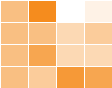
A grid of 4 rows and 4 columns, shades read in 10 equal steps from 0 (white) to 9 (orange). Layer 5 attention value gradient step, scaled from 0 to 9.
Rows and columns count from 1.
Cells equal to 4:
2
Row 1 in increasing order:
0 1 5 9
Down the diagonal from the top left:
5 5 3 7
